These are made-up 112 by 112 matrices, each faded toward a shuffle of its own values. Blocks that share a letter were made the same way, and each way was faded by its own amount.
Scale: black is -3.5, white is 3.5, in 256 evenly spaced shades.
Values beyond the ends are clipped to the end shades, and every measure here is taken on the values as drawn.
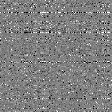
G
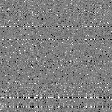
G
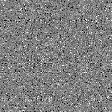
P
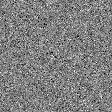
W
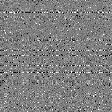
G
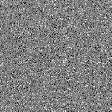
P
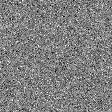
W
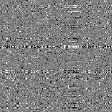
G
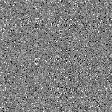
P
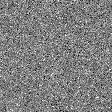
W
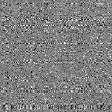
G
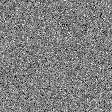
W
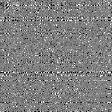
G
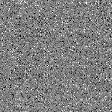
P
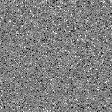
P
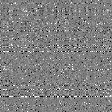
G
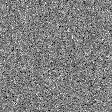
W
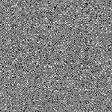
P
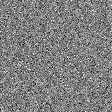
W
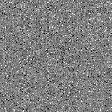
P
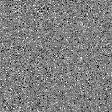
P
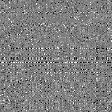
G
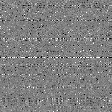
G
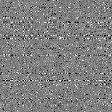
G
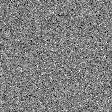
W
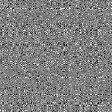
G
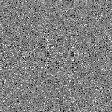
P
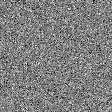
W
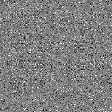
P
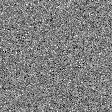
W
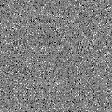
P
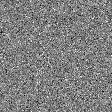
W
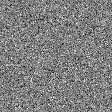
W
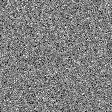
W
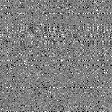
G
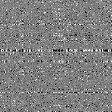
G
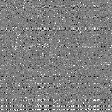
G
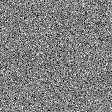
W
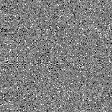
P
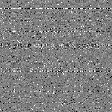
G
